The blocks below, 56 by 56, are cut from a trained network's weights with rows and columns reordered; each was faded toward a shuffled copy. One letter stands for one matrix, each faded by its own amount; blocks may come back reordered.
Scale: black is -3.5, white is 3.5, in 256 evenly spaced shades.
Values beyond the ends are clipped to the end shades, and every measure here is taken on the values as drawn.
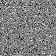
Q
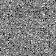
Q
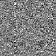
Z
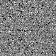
Q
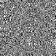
Z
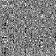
Z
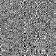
Z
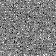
Q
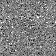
Q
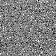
Q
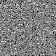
Q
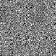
Z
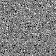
Q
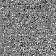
Q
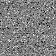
Q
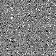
Q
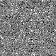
Q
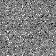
Q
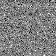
Q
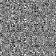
Z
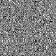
Z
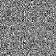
Z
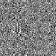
Z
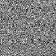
Z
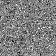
Q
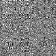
Z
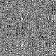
Z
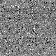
Q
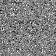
Q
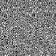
Z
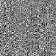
Z
